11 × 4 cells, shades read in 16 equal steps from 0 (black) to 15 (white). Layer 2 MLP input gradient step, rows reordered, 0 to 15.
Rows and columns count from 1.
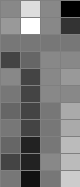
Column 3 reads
8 8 7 8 8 8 7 7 7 8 7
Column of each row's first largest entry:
2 2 1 3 4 3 4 4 4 4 4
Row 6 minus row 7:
1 0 1 -2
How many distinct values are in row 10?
4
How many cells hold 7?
11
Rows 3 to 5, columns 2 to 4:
7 7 7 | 6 8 8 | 4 8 9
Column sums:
73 62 83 89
